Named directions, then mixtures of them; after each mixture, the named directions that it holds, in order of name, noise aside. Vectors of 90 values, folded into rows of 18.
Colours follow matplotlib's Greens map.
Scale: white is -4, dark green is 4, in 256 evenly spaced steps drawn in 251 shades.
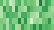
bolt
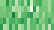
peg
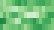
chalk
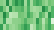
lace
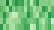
lace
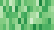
bolt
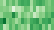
chalk, peg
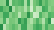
bolt, lace, peg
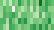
bolt, chalk, peg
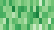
bolt, chalk, peg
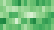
chalk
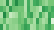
lace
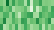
lace, peg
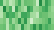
bolt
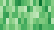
bolt, chalk, lace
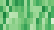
lace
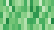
bolt, lace, peg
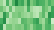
chalk, lace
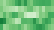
chalk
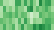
bolt, chalk, peg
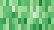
bolt, chalk, peg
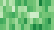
bolt, chalk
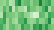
bolt, chalk, lace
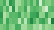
bolt, lace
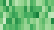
chalk, lace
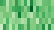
peg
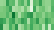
peg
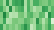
lace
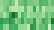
chalk, lace, peg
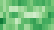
chalk
